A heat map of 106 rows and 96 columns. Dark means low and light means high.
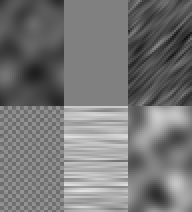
It is made of 2 by 3 panels. Panel 1,1: low, smooth. Panel 1,2: middling, flat. Panel 1,3: low, slanting up to the right. Panel 2,1: middling, checkered. Panel 2,2: high, streaked across. Panel 2,3: middling, smooth, strong in contrast.
